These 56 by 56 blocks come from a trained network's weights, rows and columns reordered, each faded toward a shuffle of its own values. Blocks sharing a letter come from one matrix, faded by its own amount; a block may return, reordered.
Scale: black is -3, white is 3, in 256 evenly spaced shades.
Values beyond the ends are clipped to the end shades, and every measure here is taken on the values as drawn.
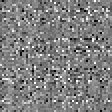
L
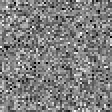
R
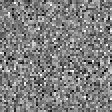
R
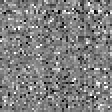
L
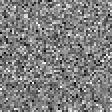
R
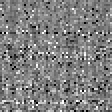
L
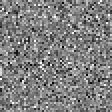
R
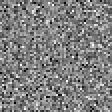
R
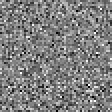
R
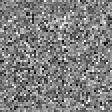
R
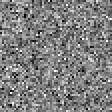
R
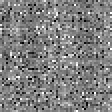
L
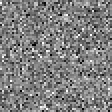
R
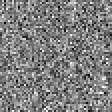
R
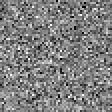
R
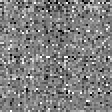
L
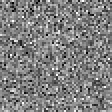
R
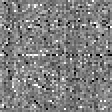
L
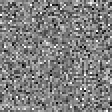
R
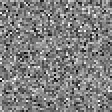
R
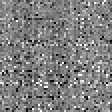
L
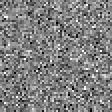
R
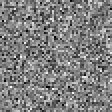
R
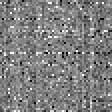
L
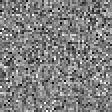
R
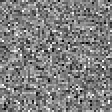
R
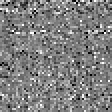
L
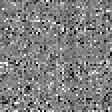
L
